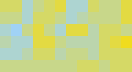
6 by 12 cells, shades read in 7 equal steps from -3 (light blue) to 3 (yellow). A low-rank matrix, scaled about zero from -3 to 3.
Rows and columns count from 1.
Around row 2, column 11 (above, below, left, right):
0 1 0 2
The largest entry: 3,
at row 4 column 12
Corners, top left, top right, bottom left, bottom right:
1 2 0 1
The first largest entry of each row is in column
6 12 4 12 4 8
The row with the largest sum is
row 6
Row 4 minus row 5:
1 0 -1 1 1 1 -1 -1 0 0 1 2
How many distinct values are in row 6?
2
